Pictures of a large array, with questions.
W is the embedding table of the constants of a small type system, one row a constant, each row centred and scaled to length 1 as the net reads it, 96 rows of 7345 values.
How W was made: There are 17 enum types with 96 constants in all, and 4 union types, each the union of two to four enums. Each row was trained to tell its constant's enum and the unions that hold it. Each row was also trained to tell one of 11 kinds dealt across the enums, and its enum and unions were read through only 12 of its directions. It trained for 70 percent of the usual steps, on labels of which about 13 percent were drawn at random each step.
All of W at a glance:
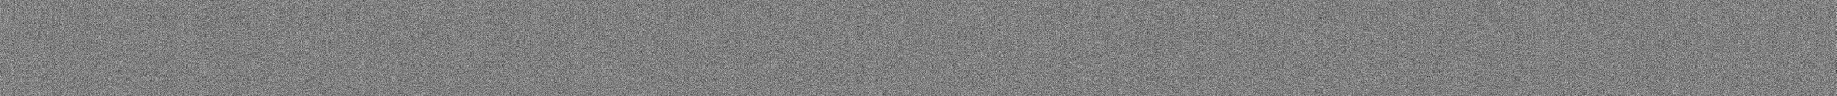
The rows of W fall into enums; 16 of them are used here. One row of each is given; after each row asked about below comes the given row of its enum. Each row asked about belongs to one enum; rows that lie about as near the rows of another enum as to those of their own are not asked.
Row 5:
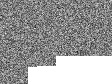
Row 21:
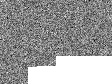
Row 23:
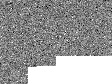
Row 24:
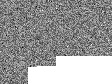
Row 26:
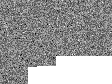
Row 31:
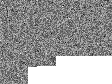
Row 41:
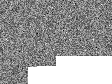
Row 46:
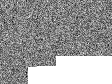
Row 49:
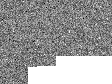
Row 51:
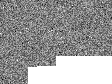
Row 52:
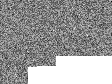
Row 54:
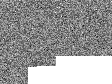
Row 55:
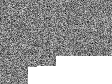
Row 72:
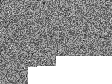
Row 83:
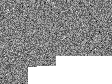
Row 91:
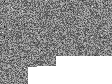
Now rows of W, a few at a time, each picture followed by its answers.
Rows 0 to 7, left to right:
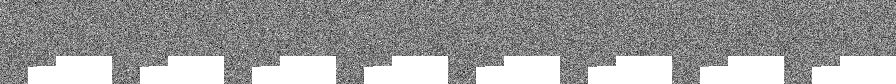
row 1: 21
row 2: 46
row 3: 49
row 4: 5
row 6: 41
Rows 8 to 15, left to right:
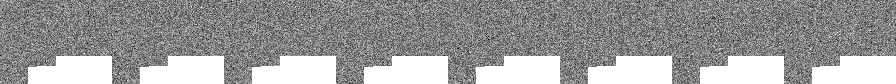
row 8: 54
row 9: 23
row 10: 23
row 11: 72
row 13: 31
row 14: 72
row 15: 46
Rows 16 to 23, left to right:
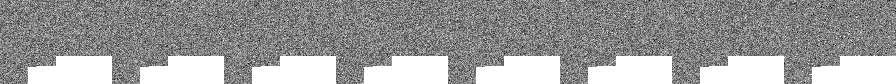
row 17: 91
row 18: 21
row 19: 52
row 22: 31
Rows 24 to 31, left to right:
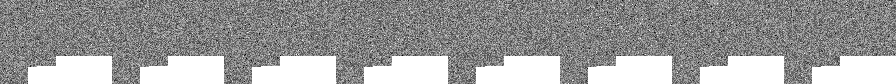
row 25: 46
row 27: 52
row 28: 49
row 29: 54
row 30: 24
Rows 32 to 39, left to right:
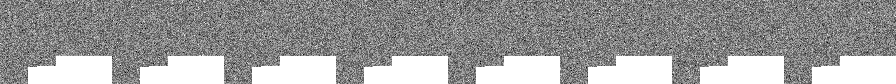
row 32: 55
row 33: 55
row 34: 49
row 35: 52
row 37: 5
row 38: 52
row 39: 26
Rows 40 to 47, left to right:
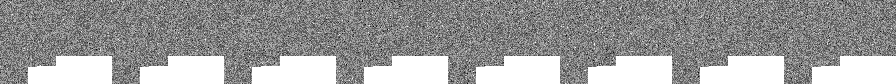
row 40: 46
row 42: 49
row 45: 23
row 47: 51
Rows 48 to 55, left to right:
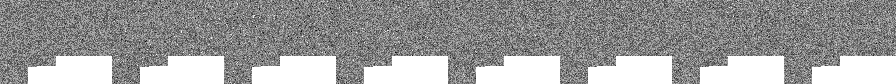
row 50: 41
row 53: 52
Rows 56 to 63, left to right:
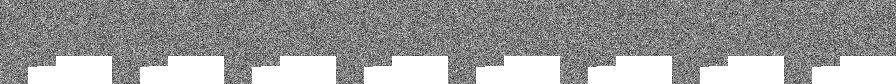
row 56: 54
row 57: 72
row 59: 46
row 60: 5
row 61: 23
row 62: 54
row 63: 72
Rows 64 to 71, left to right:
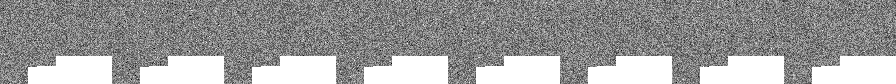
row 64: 83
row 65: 31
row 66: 31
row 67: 31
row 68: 5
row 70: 49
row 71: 83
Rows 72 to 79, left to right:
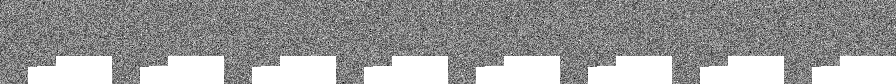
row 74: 51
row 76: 23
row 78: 49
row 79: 54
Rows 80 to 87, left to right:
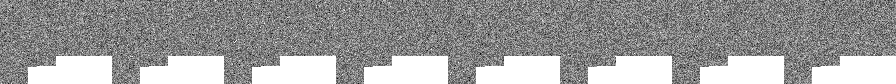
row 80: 54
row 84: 24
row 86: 83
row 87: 23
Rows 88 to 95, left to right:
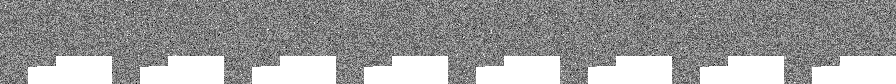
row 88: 72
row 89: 55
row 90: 46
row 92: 41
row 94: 72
